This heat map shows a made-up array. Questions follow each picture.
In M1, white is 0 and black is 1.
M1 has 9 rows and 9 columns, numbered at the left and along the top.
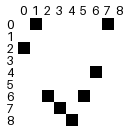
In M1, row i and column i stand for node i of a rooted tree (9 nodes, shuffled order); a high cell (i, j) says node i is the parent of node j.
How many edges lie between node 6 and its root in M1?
2
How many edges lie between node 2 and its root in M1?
3
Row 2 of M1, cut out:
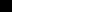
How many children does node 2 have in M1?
1
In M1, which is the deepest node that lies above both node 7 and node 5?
6
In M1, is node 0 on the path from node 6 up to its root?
no
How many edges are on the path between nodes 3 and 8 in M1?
6
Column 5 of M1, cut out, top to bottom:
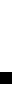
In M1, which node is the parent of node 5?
6
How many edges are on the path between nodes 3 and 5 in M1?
5
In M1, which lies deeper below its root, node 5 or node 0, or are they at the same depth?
node 0
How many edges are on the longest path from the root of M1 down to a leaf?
6
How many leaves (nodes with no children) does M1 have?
3
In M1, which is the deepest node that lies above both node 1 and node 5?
6
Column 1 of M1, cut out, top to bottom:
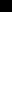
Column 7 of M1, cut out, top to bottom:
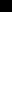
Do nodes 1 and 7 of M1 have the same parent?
yes
